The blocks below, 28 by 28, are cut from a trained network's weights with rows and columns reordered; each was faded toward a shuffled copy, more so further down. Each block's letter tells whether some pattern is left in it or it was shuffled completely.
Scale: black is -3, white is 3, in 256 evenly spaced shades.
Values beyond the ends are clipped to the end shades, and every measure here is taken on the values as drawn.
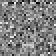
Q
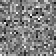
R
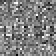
Q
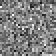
R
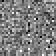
Q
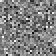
R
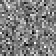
R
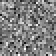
R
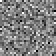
R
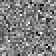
R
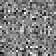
Q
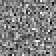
R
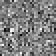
Q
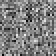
Q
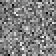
R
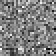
Q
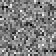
R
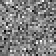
R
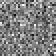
Q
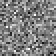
R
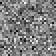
Q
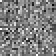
Q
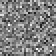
R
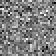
Q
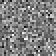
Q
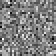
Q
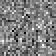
Q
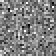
R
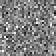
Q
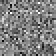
Q
